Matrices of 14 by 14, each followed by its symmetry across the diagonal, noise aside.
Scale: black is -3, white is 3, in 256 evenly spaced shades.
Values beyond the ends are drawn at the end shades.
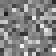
neither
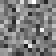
neither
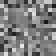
antisymmetric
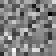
antisymmetric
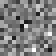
symmetric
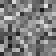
neither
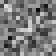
symmetric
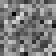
symmetric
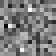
neither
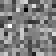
antisymmetric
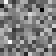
antisymmetric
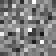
symmetric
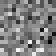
antisymmetric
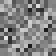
symmetric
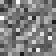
symmetric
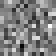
neither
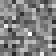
neither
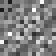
symmetric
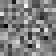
antisymmetric
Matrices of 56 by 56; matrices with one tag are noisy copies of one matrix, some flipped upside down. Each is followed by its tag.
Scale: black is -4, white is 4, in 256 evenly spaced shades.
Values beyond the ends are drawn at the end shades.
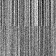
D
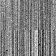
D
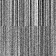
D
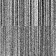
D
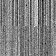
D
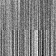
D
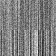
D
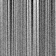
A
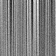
A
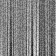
A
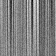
A
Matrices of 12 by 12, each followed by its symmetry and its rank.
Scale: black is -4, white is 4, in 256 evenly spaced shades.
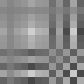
symmetric, rank one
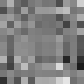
antisymmetric, rank two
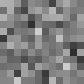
neither, full rank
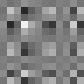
symmetric, rank one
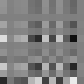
neither, rank one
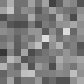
neither, full rank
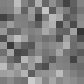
antisymmetric, full rank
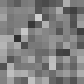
antisymmetric, full rank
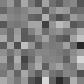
antisymmetric, rank two
